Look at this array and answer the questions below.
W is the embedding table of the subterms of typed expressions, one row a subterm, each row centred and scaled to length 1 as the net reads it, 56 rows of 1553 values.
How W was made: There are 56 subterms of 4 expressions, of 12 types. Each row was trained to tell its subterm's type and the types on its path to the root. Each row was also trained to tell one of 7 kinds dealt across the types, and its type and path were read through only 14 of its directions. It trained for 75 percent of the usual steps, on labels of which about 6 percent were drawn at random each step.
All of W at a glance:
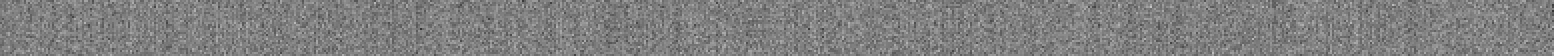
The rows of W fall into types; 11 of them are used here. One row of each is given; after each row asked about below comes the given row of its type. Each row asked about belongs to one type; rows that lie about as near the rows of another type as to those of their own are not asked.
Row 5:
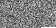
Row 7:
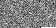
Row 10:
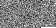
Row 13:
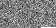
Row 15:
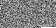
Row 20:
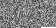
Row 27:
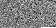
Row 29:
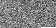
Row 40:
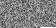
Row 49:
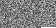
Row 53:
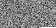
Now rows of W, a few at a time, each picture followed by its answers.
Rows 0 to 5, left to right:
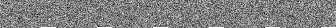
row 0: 29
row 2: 40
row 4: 7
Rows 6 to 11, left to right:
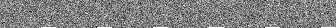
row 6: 29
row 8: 5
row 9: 13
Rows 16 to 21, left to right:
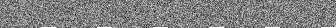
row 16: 7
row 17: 10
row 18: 53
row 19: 49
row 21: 49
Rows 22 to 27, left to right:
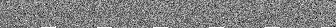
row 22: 7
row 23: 49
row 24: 27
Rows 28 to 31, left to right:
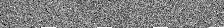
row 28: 13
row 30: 49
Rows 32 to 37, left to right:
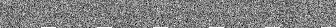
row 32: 40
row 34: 20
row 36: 15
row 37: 13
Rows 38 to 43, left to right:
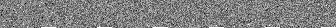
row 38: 7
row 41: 13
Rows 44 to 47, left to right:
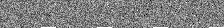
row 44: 10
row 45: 27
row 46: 29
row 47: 10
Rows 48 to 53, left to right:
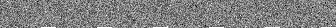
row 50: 53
